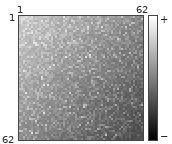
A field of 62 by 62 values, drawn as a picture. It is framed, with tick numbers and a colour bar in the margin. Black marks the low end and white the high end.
Ninth with the lowest average: bottom right. Ninth with the highest average: top left. Slope: up to the top left. Mirror symmetry: none. Average level on the scale: 60%. Histogram: bell-shaped.
